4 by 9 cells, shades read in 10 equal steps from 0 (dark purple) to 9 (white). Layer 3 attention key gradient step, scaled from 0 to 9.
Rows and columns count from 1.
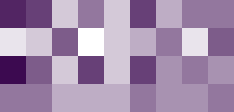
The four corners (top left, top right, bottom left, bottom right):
1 4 4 4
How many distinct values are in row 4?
3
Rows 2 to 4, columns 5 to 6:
7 6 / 7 2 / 6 4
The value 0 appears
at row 3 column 1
